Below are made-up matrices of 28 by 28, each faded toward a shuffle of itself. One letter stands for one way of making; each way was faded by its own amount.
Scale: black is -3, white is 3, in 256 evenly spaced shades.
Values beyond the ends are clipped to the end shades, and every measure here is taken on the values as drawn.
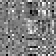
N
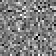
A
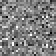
A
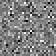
A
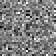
A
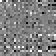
N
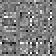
N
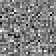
A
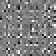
N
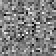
A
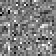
A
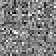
A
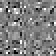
N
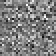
A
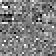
A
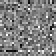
A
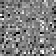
A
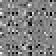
N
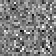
A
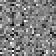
A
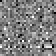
A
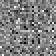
A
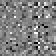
N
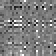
N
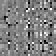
N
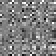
N
